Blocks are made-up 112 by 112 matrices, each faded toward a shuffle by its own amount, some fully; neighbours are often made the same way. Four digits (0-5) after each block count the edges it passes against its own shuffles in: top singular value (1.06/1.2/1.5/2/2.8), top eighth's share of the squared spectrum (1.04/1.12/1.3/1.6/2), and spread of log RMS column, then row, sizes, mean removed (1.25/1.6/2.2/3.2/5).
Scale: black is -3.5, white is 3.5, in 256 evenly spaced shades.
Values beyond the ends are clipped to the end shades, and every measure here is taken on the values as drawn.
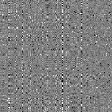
5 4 3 2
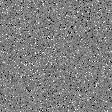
1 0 0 0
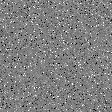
0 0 0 0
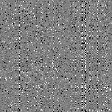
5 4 3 2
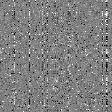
5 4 3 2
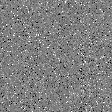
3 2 1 0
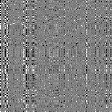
5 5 4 3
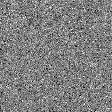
0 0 0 1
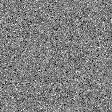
0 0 0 1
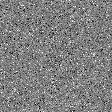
0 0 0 0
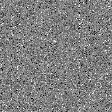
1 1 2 0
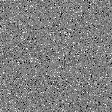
3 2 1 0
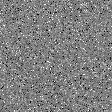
2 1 0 0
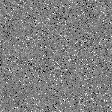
3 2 1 1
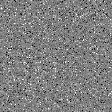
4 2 1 1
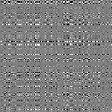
5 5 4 4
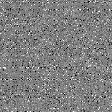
4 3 1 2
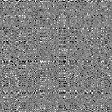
5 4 3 3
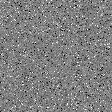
2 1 0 0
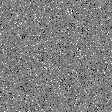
0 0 0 0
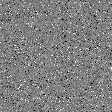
0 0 0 0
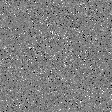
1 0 0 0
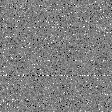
2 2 0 2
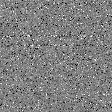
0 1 0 2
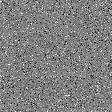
0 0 0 0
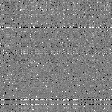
5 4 2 3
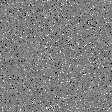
0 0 0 0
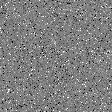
1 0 0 0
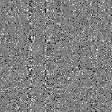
4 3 2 2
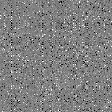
4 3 2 1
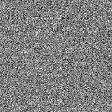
4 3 2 2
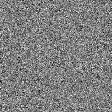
3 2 1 1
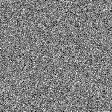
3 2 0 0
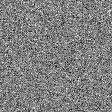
1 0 0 0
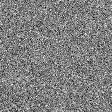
1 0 0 0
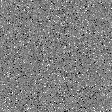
2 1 0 0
